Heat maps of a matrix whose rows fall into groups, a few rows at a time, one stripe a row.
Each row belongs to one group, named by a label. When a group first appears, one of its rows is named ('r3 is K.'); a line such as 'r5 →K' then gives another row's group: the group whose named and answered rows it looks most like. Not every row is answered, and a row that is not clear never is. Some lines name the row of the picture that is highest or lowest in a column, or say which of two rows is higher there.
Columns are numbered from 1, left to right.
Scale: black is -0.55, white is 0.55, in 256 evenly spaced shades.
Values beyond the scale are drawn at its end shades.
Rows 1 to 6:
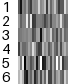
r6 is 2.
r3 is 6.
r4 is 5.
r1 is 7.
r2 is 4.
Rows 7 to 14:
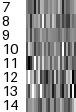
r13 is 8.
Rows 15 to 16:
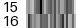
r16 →4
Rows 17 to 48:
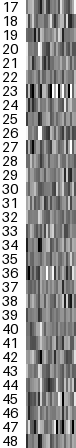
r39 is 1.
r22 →4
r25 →1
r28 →6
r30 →7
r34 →1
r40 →5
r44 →8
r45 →4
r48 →1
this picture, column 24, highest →36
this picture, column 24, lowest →47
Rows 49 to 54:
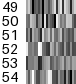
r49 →2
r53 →1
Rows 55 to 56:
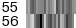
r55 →2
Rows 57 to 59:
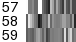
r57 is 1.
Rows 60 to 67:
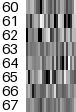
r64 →8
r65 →8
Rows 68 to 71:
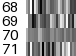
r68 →6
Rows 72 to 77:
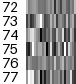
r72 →4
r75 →8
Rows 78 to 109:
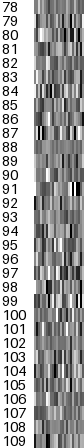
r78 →6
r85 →2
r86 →5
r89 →4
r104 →5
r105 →4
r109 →1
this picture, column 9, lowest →84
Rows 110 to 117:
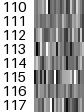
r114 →2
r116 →6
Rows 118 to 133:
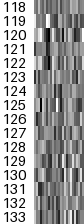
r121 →1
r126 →7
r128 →7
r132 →6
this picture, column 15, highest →129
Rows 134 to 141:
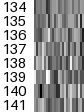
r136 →5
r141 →7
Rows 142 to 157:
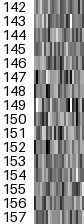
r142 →8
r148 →1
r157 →4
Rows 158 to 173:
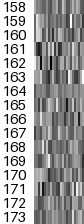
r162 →2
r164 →1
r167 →5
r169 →5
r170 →7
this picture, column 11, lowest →161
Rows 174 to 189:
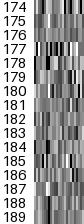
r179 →8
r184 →1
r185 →4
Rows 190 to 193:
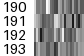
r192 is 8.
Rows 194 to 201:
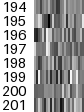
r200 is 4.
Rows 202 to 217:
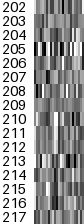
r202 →4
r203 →4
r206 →5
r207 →1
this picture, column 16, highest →205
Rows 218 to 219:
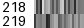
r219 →1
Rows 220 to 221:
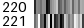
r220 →1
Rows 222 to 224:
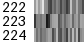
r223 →1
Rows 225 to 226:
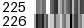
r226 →4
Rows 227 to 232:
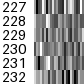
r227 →7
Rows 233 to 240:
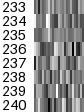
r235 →5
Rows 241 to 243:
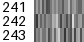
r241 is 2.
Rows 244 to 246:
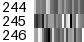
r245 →4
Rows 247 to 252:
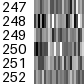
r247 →8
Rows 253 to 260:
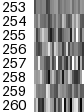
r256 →5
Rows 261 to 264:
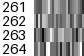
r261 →5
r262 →6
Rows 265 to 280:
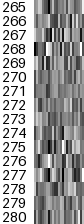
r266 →8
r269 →2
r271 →1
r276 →5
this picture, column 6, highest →269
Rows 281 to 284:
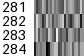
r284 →1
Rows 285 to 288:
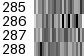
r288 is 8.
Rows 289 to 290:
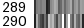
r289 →1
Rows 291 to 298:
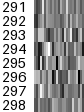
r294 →5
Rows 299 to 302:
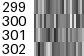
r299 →7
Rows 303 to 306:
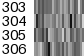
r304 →4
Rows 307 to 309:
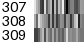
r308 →6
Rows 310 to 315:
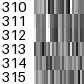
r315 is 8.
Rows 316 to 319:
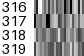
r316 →6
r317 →1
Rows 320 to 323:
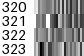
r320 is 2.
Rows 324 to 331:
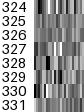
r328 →1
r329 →7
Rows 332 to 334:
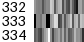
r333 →1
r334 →5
